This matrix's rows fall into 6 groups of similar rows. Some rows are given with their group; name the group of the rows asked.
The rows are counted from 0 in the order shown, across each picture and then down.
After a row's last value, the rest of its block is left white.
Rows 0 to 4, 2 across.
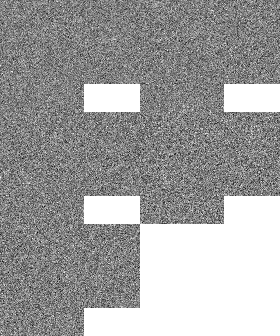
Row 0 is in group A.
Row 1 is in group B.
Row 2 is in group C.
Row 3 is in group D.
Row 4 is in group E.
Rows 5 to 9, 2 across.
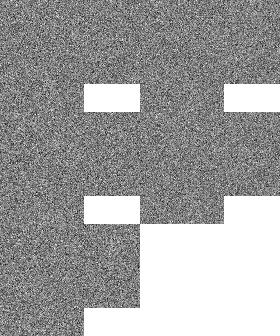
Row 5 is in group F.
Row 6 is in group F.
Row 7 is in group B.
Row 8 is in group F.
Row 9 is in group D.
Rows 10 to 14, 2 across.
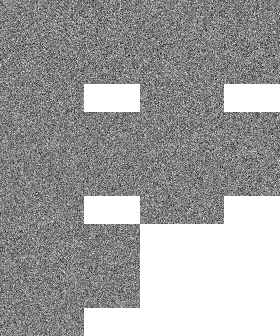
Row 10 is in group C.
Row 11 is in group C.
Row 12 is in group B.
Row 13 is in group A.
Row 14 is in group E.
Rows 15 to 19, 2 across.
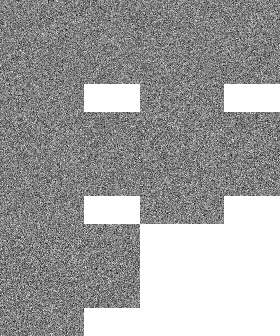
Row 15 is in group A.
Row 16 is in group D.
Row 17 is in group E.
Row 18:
E
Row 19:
F
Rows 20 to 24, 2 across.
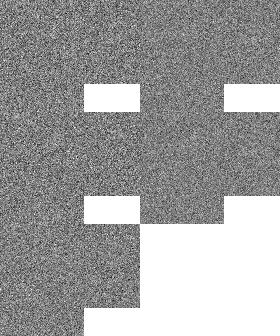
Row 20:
E
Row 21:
A
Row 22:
B
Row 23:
A
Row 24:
C
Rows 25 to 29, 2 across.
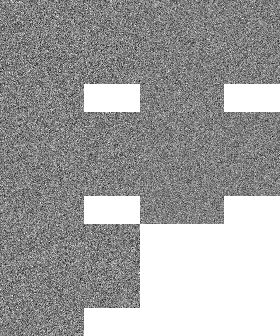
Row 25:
F
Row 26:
B
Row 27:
E
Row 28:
E
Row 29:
A
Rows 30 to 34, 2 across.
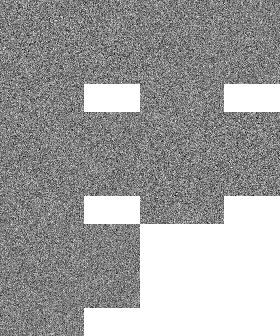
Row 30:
D
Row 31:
F
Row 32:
F
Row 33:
B
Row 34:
F
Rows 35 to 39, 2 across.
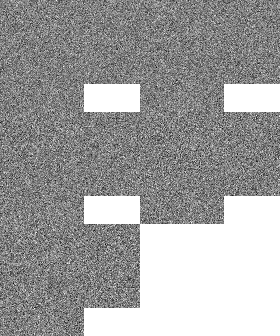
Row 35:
F
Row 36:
B
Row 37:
E
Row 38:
F
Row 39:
B
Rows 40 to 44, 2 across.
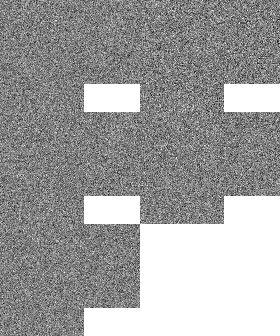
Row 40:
D
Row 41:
B
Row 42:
D
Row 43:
E
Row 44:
E
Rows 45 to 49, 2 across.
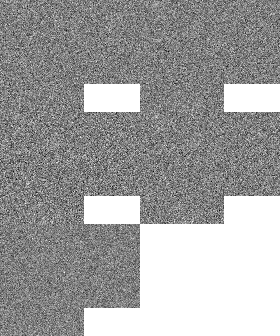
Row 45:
D
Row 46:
B
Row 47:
B
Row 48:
B
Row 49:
E
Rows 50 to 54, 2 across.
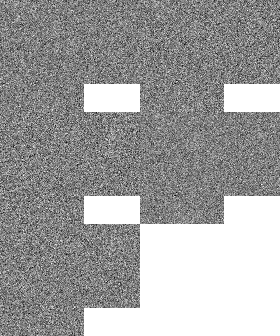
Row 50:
B
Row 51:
B
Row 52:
D
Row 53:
B
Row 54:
D
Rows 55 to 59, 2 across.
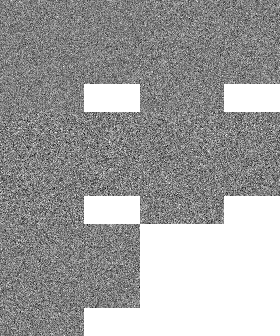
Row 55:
F
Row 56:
A
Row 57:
D
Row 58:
C
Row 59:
F
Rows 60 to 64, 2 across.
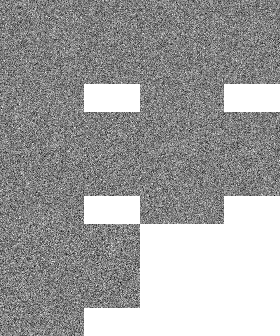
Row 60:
E
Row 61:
E
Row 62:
B
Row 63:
A
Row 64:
D
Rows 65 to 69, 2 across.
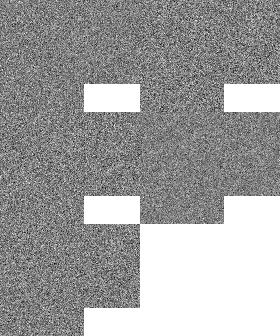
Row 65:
F
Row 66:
D
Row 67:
C
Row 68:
A
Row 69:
D
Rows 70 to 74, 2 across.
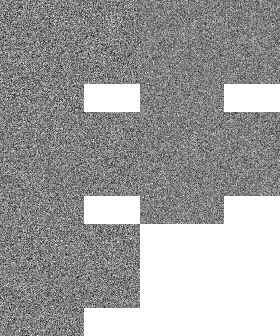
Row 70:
D
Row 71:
A
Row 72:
D
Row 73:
A
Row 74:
D
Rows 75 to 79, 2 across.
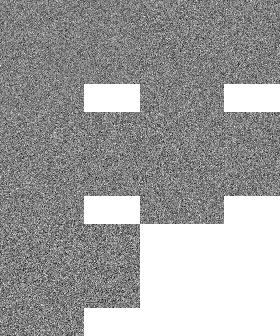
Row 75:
A
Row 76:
F
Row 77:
C
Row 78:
F
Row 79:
C
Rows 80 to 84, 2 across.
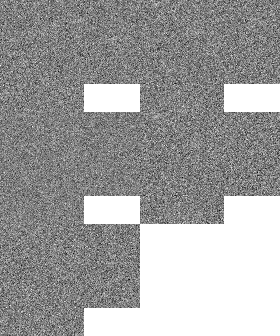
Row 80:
A
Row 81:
B
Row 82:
E
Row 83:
B
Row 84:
C
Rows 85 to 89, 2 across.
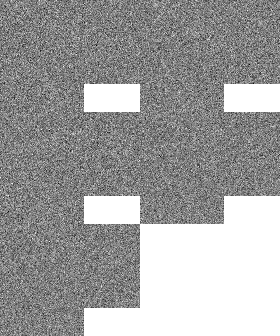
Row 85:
F
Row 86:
B
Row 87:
A
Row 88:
E
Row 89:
E
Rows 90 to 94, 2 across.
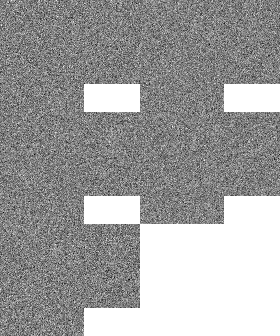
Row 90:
F
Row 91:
C
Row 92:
D
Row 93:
E
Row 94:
C
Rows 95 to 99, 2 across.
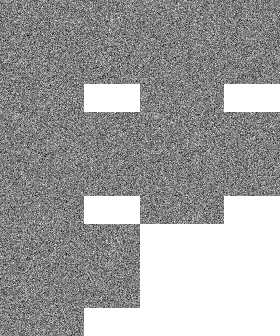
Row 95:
D
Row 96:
C
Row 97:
B
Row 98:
B
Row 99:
D
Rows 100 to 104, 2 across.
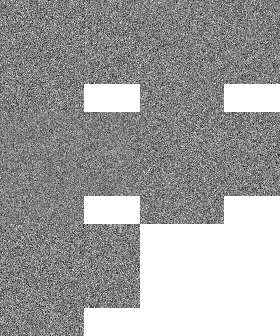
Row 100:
F
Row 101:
C
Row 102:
A
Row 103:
C
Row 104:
F
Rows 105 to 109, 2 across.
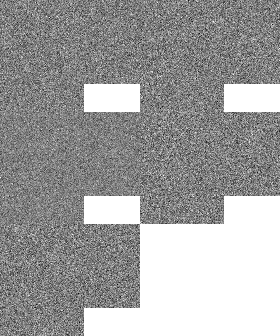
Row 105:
E
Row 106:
A
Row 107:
A
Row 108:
D
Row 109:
B
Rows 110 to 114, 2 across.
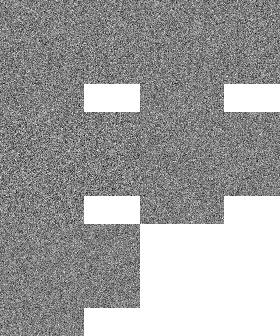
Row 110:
B
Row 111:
B
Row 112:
C
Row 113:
F
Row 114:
E
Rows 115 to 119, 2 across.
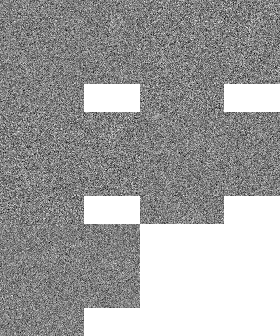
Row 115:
D
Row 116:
D
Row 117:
D
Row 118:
B
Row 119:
A
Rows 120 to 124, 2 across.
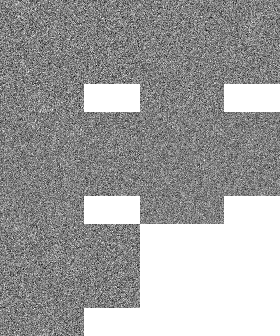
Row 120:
B
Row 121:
D
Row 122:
E
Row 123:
E
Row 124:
B
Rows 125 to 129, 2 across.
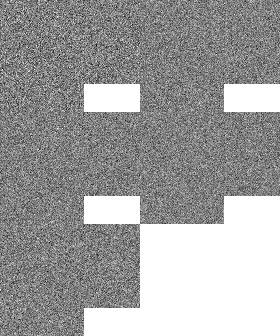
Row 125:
F
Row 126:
F
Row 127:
F
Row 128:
C
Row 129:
A
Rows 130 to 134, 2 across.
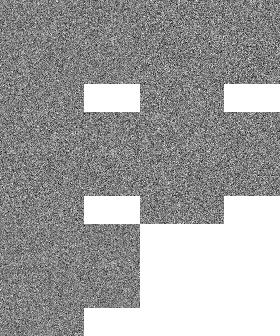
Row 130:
A
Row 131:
F
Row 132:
A
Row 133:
B
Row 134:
A
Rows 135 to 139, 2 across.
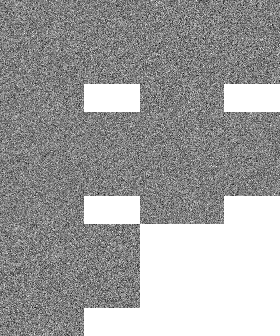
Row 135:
B
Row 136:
F
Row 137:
B
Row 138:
F
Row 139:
B
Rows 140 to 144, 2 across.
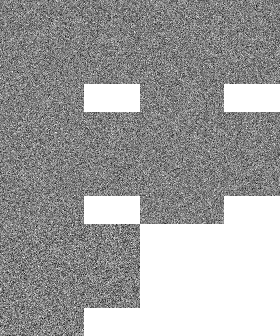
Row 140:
A
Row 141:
F
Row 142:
D
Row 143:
C
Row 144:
C
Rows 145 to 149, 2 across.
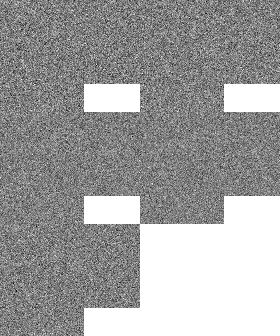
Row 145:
B
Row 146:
E
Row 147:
A
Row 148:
A
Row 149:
B
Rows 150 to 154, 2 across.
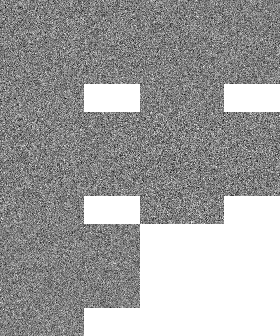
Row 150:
E
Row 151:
F
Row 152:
E
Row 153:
F
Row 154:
A
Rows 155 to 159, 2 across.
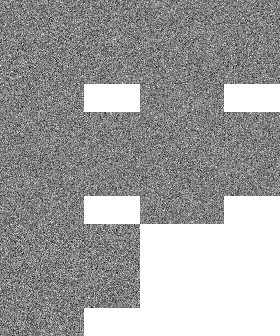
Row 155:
A
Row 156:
B
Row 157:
F
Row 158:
F
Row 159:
F
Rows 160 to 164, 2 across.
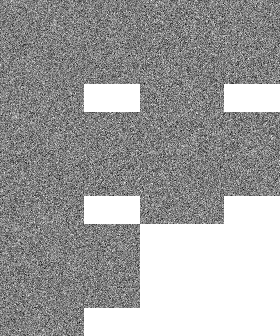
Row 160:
C
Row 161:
F
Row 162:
B
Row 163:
A
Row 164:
B
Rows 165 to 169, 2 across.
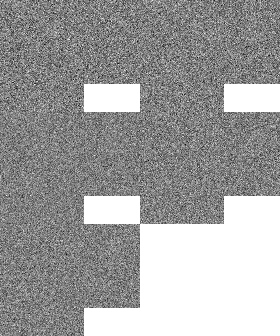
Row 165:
B
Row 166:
C
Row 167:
C
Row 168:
E
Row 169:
D
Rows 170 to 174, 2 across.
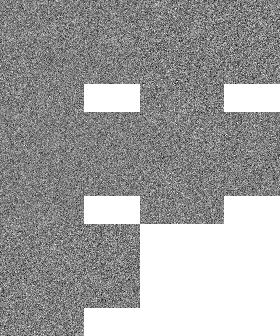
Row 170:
A
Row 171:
B
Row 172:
B
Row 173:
C
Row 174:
C
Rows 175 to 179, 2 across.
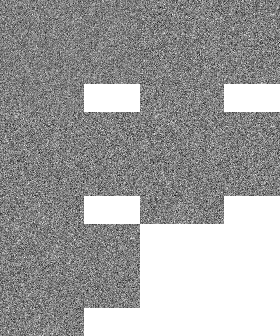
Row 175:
E
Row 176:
E
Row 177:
B
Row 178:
B
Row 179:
B
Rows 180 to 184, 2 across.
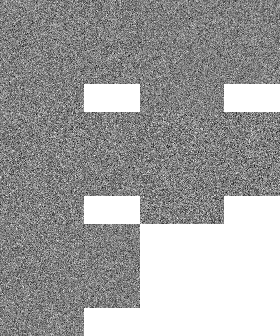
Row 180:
C
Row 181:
A
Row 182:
C
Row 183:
D
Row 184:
F
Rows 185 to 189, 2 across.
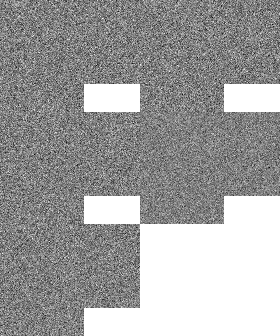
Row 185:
B
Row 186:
C
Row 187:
D
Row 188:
C
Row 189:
E
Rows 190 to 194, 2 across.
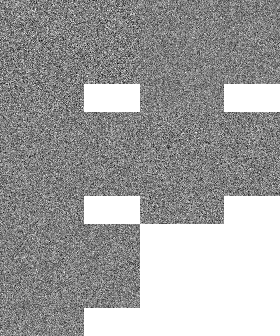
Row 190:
B
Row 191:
E
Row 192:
D
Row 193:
D
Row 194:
E
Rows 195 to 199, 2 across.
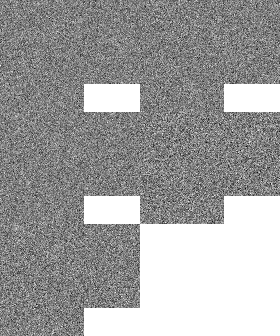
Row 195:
A
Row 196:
F
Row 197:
B
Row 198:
D
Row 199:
B
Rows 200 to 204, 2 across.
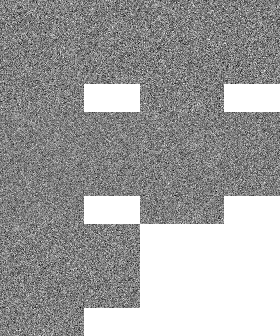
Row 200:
E
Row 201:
B
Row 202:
B
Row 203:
B
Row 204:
B
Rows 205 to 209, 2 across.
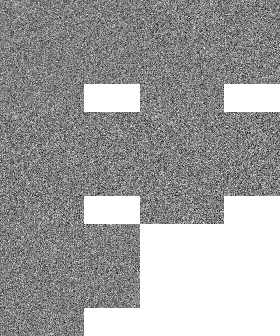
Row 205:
B
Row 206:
E
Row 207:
B
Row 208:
B
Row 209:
F
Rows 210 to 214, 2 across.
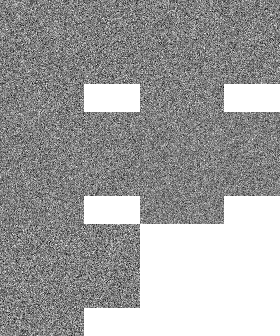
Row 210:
B
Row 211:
E
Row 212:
F
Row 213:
E
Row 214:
D
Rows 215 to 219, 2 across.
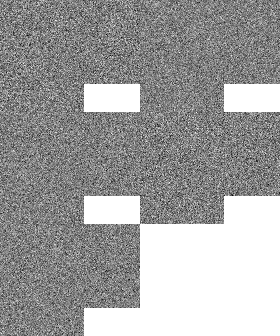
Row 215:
D
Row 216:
B
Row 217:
D
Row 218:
F
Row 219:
C
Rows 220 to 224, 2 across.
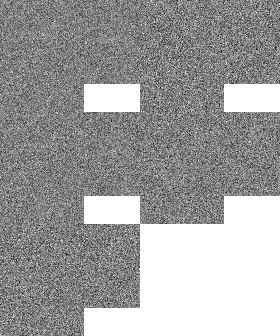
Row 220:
A
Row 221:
F
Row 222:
A
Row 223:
D
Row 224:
D
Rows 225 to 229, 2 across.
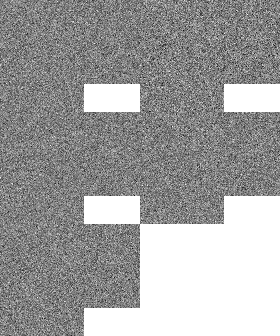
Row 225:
C
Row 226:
C
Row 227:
A
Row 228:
E
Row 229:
C
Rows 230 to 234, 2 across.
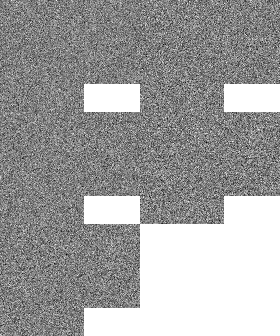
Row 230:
F
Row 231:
F
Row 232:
C
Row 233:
D
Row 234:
D
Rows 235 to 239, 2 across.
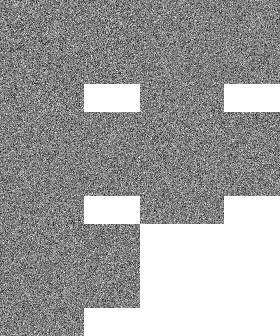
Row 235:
B
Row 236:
D
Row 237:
D
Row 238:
E
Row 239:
E
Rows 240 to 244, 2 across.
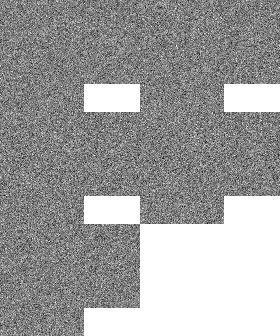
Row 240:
A
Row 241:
E
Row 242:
C
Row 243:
C
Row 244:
E
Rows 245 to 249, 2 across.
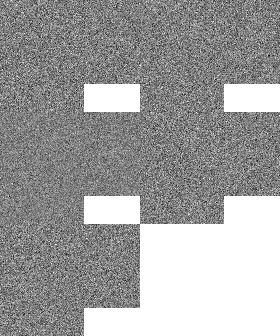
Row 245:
F
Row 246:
C
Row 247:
A
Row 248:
F
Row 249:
D
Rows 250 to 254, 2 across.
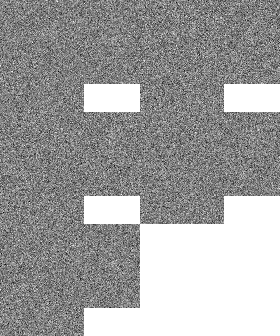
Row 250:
A
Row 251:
E
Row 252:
D
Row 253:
D
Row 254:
A
